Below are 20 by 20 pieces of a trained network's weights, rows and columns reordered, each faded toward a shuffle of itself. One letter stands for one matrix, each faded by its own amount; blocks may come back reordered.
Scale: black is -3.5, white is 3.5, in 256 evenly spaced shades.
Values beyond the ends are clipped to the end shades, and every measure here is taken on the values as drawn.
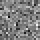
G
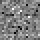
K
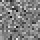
G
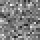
G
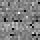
K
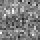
K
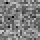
K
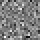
G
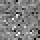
K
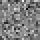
G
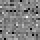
K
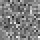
G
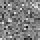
G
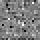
K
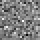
G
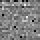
K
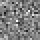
G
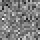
G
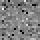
K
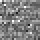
K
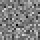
G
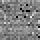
K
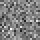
G
